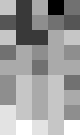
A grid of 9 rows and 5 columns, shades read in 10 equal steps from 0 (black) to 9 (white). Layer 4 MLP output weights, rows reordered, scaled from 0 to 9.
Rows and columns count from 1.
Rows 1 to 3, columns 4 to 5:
0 4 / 4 3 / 6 7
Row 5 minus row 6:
1 -1 -2 -1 2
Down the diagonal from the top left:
7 2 2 6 6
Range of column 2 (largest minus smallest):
7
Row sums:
19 17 24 26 28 29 31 33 41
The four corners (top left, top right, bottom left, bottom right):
7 4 8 9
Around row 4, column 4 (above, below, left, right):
6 6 5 5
